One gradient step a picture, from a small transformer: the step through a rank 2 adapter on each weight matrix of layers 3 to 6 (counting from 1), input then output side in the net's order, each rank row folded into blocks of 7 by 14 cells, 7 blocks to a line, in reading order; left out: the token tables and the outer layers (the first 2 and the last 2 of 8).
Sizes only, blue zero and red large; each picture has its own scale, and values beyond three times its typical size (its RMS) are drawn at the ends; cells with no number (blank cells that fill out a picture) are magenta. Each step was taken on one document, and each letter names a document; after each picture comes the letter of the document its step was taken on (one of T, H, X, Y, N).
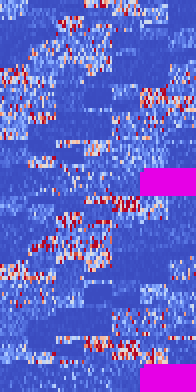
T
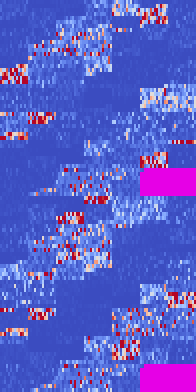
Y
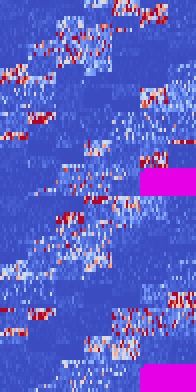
Y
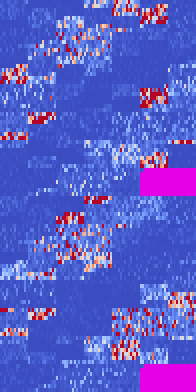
Y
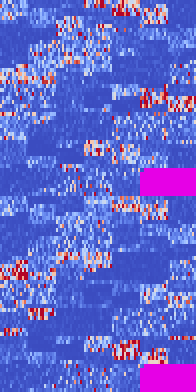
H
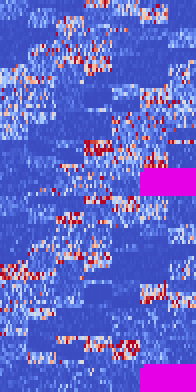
T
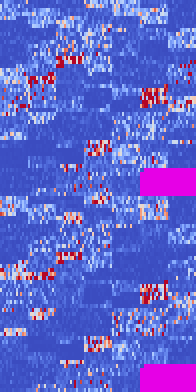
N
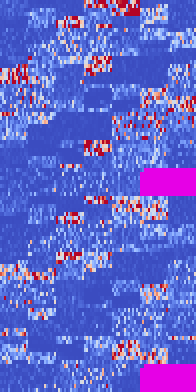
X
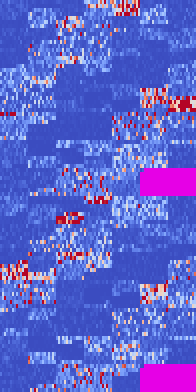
X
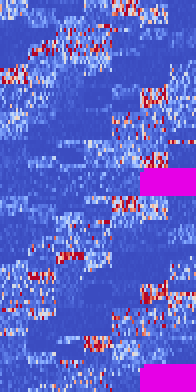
T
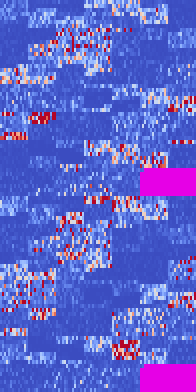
N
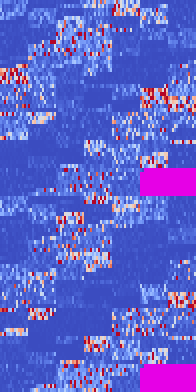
Y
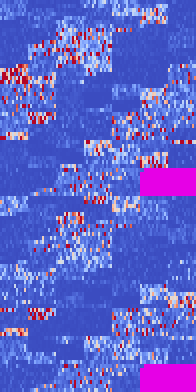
Y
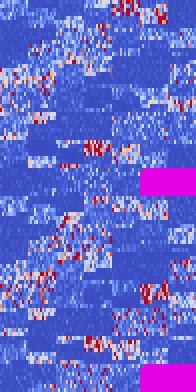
H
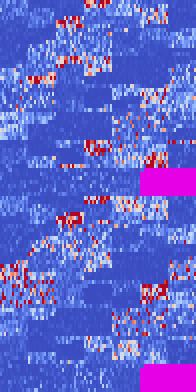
T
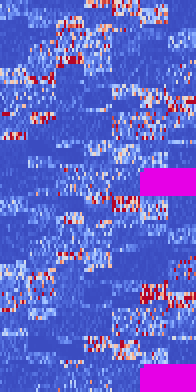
N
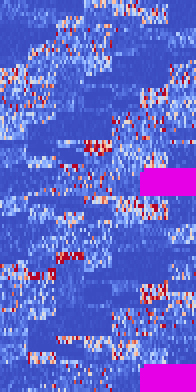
T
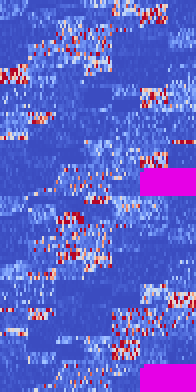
Y
